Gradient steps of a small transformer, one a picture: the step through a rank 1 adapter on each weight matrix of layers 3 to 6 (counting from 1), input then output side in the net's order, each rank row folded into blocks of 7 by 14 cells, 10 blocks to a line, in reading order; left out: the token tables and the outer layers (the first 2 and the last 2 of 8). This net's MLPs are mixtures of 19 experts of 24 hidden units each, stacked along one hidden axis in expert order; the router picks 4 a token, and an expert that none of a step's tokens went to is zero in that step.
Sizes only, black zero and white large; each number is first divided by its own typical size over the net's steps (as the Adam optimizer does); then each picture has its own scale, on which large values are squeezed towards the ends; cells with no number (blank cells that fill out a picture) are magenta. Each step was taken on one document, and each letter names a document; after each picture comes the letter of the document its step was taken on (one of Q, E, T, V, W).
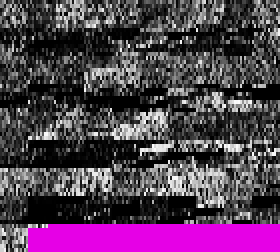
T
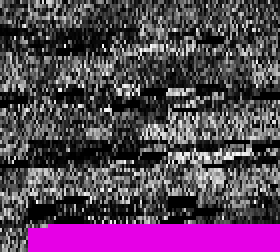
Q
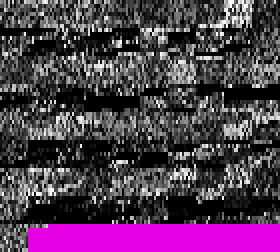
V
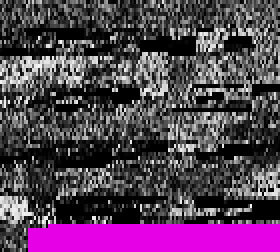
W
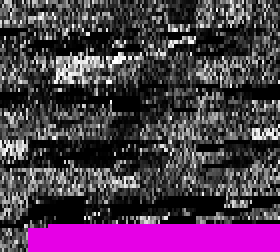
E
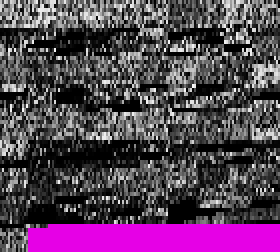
Q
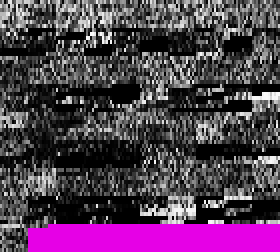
W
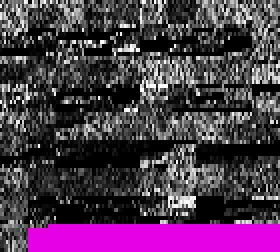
W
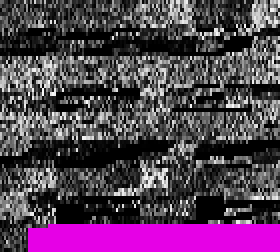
W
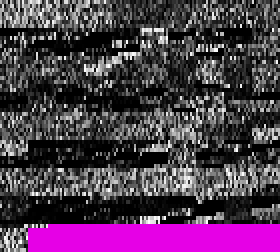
E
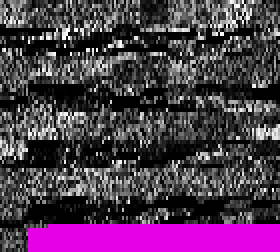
V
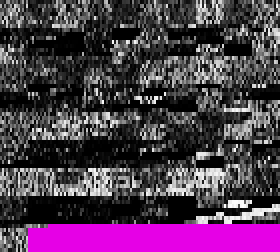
T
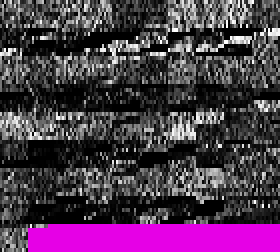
V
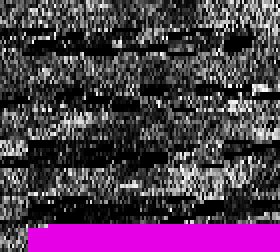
V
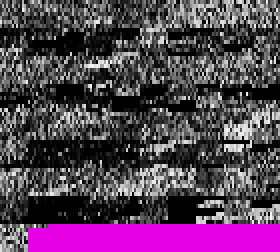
T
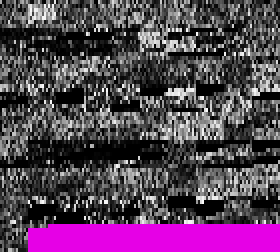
Q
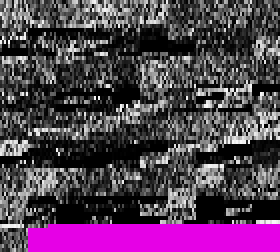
W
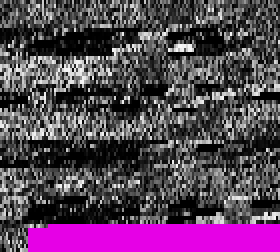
Q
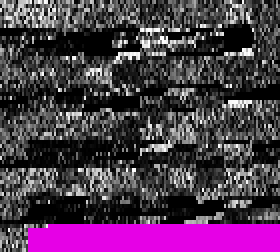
E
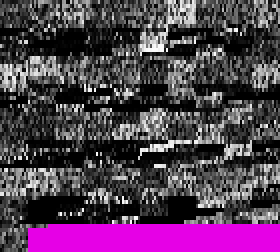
Q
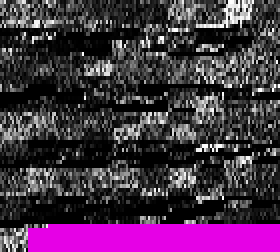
E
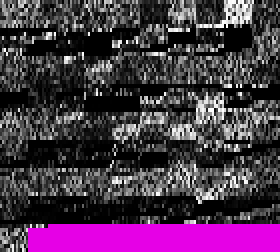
V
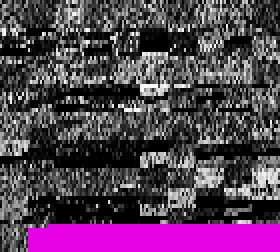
W
